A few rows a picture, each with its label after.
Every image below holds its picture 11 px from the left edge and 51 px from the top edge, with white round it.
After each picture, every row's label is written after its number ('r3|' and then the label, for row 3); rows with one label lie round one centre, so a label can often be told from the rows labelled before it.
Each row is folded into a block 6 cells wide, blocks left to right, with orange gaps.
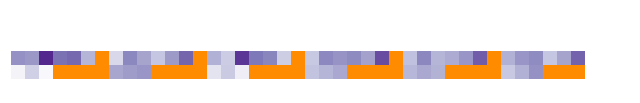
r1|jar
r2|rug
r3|jar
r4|rug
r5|rug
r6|rug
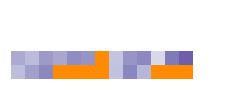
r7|rug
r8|rug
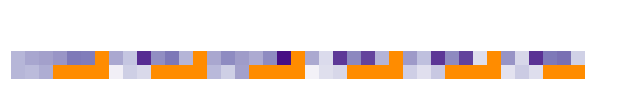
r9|rug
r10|jar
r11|rug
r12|jar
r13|jar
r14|jar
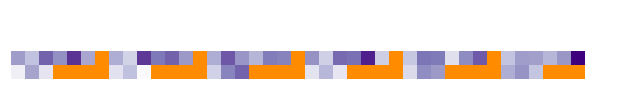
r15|jar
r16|jar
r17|rug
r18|jar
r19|rug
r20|rug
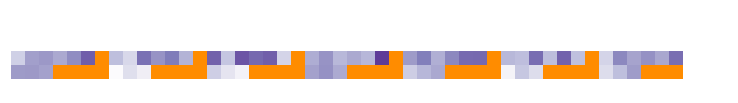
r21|rug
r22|jar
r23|jar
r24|rug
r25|rug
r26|jar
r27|rug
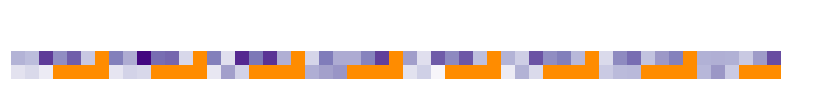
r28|jar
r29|jar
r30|jar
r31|rug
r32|jar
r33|jar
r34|rug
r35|rug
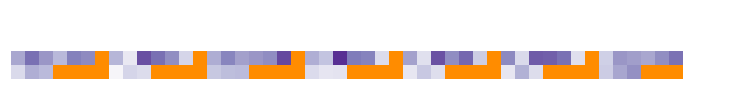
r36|rug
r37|jar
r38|rug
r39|jar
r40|jar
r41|jar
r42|rug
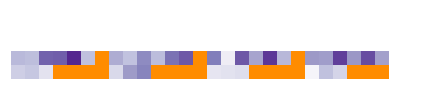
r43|jar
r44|rug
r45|jar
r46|jar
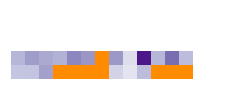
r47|rug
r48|jar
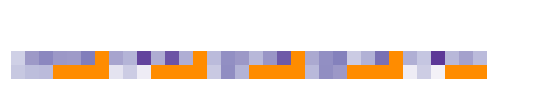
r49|rug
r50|jar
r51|rug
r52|rug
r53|jar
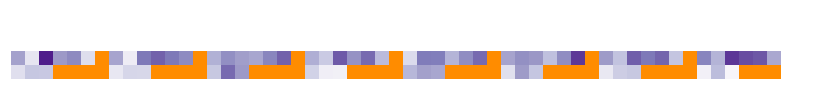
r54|jar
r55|jar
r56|rug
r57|jar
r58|rug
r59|rug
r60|jar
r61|jar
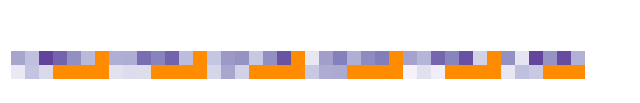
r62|jar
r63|jar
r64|rug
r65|rug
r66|jar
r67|jar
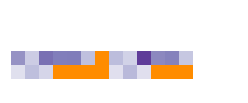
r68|jar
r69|jar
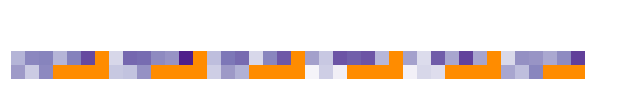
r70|rug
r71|rug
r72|rug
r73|jar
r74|jar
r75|rug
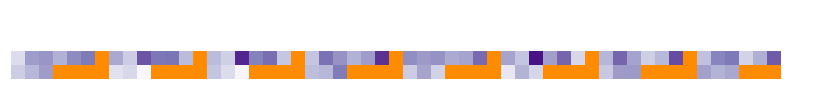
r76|rug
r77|jar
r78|jar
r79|rug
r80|rug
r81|jar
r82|rug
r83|rug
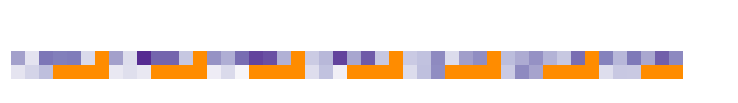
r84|jar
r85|jar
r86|jar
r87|jar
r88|rug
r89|rug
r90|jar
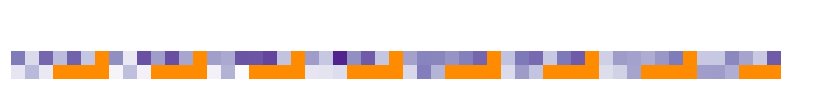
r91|jar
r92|jar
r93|jar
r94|jar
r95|rug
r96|rug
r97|rug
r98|rug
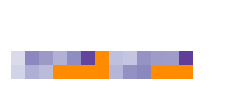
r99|rug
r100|rug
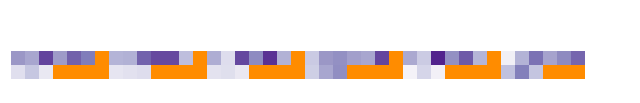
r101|jar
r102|jar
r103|jar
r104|rug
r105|jar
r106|rug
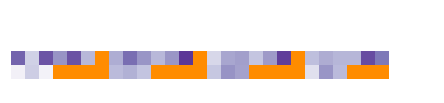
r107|jar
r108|rug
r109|rug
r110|rug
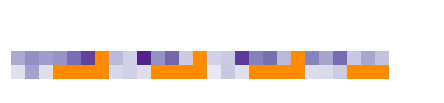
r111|rug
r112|jar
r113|jar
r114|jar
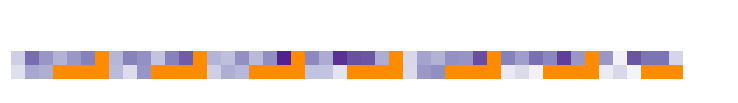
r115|rug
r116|rug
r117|rug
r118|jar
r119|rug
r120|jar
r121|jar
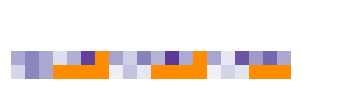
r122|rug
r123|jar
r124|jar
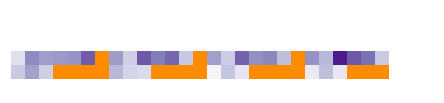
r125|rug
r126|jar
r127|jar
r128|jar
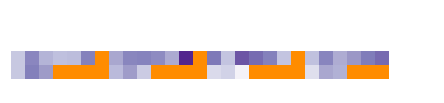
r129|rug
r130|rug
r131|jar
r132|rug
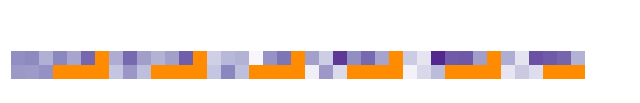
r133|rug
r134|rug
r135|rug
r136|jar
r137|jar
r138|jar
